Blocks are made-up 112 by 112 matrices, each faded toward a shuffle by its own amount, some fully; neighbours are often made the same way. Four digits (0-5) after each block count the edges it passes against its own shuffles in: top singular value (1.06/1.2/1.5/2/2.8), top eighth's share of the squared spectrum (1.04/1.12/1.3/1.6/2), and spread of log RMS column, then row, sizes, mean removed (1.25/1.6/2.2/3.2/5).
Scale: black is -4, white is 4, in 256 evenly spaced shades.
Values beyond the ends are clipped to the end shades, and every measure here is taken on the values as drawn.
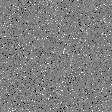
0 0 0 0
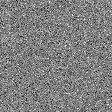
0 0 0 1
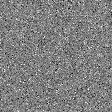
0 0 0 0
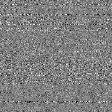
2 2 0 4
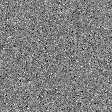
0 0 0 0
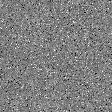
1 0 0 0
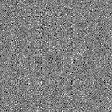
4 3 2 2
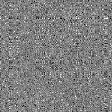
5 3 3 2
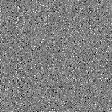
4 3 1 1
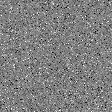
1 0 0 0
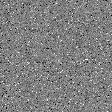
2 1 0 0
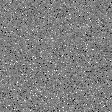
1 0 0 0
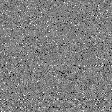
3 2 1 2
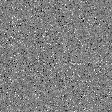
2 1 0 0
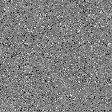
3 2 0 1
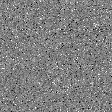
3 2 0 1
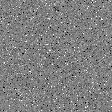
1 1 0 0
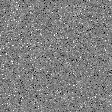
1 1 0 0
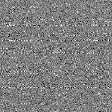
4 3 2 3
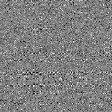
4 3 1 3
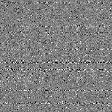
4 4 1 3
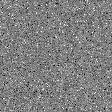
1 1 0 0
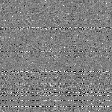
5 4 1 4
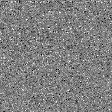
3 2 0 2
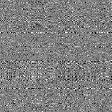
4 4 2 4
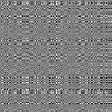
5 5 4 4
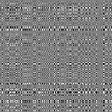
5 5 4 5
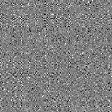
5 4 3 3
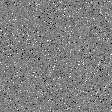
0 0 0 0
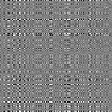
5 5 4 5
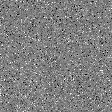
2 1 0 0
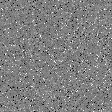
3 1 0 0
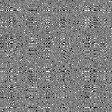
5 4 3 3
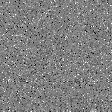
3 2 0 1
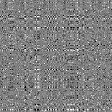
5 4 3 3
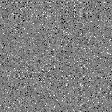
4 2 1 1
